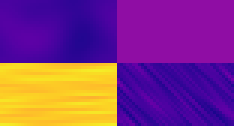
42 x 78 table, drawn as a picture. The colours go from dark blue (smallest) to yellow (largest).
The table splits into 2 rows of 2 panels. Panel 1,1: very low, smooth, faint in contrast. Panel 1,2: low, flat. Panel 2,1: very high, streaked across, faint in contrast. Panel 2,2: very low, slanting down to the right, faint in contrast.
